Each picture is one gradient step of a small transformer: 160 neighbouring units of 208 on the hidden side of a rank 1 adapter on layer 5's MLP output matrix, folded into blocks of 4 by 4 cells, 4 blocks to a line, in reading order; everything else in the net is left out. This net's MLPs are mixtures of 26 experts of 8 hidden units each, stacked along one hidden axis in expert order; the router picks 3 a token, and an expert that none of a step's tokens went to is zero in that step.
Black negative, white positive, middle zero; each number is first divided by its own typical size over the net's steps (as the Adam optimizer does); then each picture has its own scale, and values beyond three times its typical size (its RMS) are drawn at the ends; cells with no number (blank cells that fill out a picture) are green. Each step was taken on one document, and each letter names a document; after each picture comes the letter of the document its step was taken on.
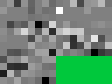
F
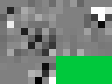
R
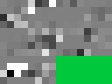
R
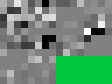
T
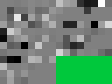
T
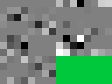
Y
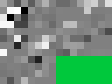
T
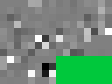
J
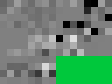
J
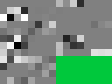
Y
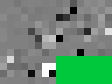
J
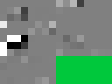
Y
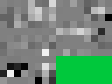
R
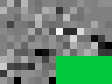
F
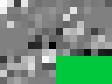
F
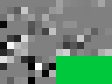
Y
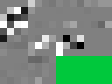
T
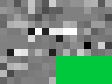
F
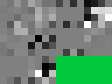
R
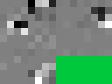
R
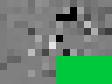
J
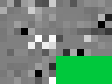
R
